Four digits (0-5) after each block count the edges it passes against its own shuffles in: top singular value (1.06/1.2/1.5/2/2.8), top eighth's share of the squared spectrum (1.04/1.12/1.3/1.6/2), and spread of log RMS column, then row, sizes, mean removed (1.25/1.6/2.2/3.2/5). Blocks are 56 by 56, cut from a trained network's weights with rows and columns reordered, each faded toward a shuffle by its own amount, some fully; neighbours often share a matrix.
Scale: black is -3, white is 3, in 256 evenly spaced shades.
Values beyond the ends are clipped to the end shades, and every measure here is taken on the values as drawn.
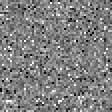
2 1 0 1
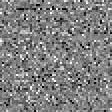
2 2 0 2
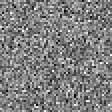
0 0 0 0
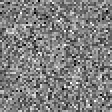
0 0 0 0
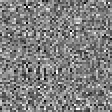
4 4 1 2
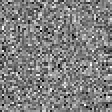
3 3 1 1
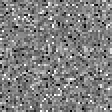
2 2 0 1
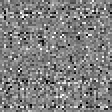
3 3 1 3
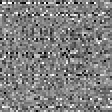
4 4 0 3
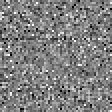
2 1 0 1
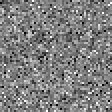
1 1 0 0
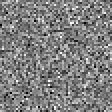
0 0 0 0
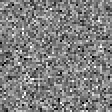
0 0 0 0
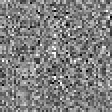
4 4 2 2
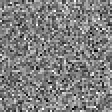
1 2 0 0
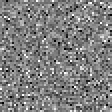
0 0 0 0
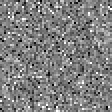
0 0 0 0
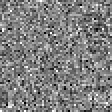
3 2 0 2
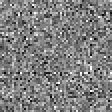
3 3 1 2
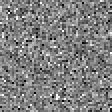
0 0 0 0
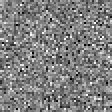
2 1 0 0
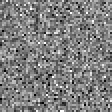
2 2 0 0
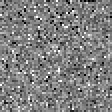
1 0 0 0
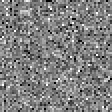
2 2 0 0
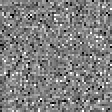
2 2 0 1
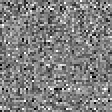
3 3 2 2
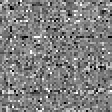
3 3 0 2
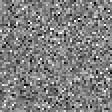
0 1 0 0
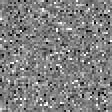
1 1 0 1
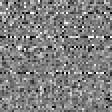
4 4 0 3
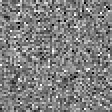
2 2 1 0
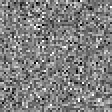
2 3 1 1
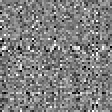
3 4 2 2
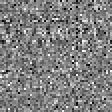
3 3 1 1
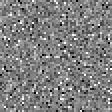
1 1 0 0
